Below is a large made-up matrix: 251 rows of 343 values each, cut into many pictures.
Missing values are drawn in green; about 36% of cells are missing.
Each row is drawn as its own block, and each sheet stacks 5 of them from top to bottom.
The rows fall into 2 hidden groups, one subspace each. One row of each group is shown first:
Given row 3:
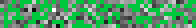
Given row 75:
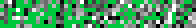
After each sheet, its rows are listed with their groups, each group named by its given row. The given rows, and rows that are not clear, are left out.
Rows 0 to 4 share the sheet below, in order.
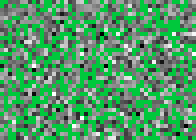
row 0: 75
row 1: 75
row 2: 3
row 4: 3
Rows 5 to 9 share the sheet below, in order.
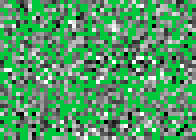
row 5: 3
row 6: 75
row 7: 3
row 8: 75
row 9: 3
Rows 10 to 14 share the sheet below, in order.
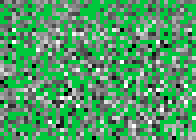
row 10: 3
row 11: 75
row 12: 3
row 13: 75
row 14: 75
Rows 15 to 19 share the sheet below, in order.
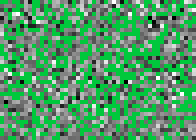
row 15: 75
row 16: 75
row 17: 75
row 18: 3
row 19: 75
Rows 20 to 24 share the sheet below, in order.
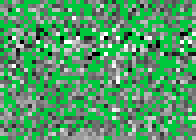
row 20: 3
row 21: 75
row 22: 75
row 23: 3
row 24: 75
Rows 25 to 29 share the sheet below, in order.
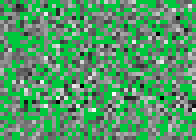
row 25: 3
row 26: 75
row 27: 3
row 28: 75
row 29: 75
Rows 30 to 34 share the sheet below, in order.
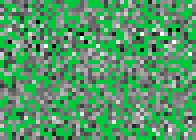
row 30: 75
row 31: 3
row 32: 75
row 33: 3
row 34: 75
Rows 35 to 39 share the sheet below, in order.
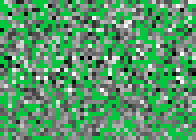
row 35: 3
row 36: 3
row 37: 75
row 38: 75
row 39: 3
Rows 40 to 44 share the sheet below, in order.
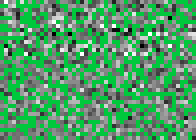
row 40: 75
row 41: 75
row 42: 75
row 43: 3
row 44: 75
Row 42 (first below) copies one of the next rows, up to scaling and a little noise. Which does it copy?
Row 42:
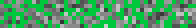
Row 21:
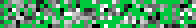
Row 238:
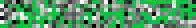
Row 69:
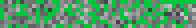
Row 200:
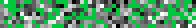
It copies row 21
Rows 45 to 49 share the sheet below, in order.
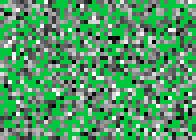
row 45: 3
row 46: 3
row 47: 3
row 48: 75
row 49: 3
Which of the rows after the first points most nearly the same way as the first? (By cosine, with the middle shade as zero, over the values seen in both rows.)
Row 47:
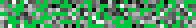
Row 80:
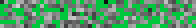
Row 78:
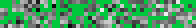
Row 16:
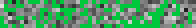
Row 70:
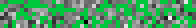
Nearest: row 78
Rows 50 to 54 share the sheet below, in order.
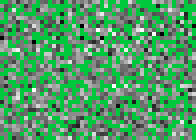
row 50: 75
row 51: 3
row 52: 75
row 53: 75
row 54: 3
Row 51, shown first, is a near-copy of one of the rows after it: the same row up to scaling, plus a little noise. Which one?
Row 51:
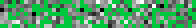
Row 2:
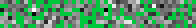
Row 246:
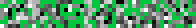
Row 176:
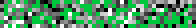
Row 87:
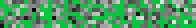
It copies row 2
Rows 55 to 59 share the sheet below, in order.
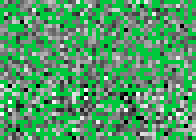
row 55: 3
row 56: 75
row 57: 3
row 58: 3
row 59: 3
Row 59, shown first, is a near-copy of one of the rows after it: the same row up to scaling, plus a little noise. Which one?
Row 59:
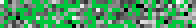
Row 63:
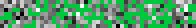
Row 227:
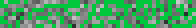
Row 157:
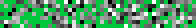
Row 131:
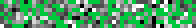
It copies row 227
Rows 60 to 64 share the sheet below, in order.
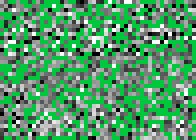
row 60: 75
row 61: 75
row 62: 75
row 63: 3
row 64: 3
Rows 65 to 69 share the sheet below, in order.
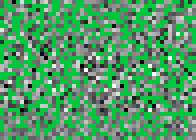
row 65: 3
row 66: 3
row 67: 3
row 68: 75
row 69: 75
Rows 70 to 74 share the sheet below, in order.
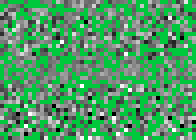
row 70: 75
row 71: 75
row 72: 75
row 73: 75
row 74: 75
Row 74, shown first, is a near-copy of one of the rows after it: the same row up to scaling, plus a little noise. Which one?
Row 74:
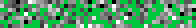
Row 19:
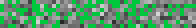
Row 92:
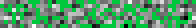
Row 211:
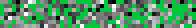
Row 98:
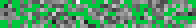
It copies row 211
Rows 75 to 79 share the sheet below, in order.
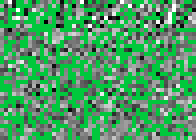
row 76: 75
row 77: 3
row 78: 3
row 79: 75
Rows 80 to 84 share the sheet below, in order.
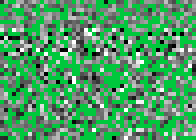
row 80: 3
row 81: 75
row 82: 3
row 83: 3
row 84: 3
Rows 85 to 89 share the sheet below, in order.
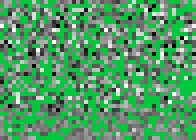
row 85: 3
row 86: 75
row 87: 3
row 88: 75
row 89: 75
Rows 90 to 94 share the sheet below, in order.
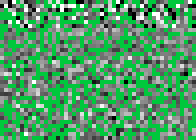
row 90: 75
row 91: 75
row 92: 75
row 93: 3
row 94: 75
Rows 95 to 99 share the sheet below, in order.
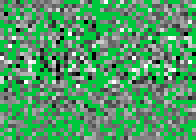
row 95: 75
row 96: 75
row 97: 3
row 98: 75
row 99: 75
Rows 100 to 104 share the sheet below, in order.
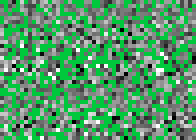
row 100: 3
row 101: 75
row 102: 75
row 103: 75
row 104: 75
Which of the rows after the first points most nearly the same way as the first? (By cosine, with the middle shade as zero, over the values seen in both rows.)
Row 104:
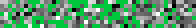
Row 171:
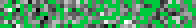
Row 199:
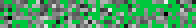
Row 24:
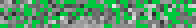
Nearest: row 199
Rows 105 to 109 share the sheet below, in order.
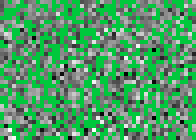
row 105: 75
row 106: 3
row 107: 75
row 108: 3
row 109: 3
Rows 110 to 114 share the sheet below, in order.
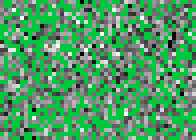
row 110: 75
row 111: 75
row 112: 75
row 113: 75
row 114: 75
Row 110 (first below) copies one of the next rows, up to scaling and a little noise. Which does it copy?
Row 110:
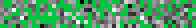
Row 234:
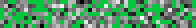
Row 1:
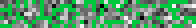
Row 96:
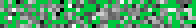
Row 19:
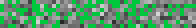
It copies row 234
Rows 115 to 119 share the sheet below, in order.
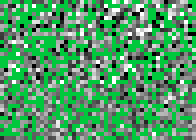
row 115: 75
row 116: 75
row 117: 3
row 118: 3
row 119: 3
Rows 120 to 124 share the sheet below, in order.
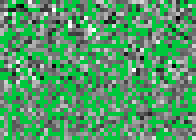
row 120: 3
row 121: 75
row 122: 3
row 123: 75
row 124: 75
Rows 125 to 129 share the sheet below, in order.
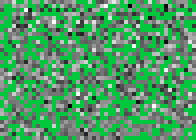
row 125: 75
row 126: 75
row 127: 3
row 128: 3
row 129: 75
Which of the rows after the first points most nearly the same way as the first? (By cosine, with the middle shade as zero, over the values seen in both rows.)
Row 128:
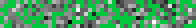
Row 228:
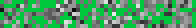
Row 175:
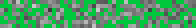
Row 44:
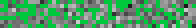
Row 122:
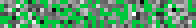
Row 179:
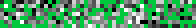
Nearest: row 122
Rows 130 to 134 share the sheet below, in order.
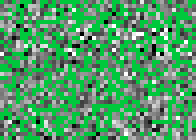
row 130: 3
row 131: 3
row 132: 75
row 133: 75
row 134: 3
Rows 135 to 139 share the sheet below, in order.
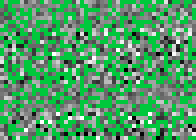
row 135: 3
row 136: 3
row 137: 75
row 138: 3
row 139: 75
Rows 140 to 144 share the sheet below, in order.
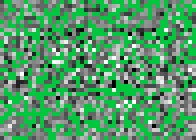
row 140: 75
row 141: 75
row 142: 75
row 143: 75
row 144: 3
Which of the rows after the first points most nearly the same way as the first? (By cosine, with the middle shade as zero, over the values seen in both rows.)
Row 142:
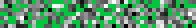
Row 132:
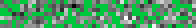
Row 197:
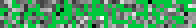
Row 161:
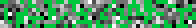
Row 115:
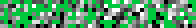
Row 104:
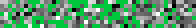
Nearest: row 115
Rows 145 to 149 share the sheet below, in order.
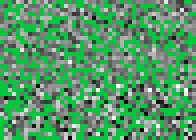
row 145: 3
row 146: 3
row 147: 75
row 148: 3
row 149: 3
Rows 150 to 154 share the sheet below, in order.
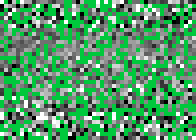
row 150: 3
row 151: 75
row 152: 3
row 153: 75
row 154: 75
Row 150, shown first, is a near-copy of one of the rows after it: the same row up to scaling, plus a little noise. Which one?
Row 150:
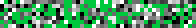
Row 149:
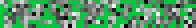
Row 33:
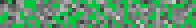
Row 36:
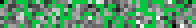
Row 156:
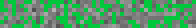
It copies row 149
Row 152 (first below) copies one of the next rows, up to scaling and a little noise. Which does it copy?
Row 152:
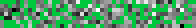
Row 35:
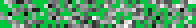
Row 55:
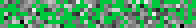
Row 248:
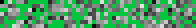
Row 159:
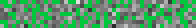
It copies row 55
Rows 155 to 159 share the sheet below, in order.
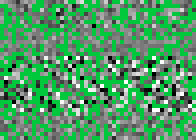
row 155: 75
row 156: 3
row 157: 3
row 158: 75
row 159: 3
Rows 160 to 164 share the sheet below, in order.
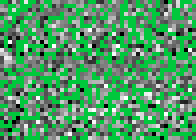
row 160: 3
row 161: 3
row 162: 75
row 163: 3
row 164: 3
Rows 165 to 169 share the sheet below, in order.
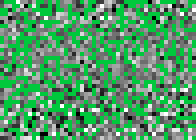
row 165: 75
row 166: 3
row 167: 3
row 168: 75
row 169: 75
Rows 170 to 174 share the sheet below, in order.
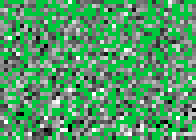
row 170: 3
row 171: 3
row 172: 75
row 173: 75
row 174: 3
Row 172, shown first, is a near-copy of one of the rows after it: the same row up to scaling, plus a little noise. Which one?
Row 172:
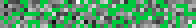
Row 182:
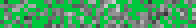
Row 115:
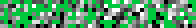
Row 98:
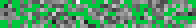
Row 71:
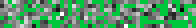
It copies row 98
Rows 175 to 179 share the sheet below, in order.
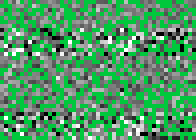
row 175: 75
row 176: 3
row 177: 3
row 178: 3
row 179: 3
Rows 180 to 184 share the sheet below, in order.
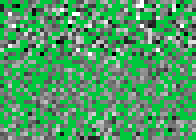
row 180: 3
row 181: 75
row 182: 75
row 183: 3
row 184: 75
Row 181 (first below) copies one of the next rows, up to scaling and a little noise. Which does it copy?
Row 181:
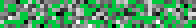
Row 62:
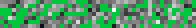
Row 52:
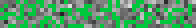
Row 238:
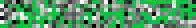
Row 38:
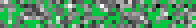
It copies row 62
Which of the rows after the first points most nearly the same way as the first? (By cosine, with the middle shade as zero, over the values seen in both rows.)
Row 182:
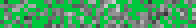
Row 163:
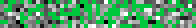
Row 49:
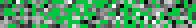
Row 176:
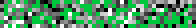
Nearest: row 176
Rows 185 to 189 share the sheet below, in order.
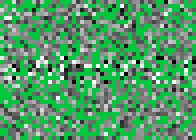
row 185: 3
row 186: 3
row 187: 75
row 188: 75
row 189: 3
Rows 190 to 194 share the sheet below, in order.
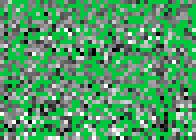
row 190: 3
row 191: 75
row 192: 75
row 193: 75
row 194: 3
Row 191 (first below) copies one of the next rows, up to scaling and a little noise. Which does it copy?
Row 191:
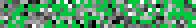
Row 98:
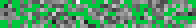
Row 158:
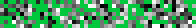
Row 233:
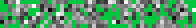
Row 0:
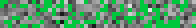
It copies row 0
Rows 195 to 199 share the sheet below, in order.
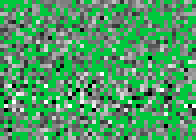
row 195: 75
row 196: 75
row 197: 75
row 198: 3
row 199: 3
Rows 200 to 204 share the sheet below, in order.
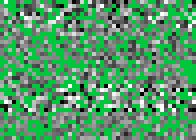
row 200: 75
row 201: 75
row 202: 3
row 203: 75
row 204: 3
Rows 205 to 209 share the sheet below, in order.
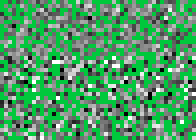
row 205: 3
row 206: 3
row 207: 75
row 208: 75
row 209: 75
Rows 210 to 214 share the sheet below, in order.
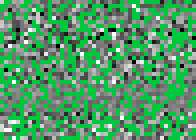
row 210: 3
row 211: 75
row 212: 3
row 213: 3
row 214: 3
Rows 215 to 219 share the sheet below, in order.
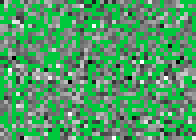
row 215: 75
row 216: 75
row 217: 3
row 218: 3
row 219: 3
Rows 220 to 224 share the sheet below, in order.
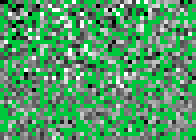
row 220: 3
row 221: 3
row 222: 75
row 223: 75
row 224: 3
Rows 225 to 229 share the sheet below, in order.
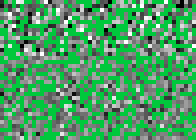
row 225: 3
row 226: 75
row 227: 3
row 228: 3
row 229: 75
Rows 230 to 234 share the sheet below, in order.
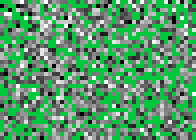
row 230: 3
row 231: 75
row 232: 3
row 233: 75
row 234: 75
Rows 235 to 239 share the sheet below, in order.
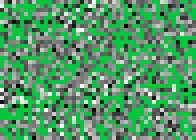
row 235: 75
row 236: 75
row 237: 3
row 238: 75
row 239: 75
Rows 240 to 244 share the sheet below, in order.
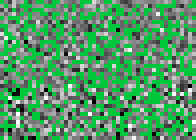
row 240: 75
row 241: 3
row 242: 3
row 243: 3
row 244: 75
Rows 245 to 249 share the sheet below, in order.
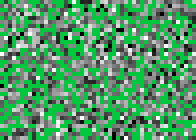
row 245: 75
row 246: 3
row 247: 75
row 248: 3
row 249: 3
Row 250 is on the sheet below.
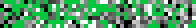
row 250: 3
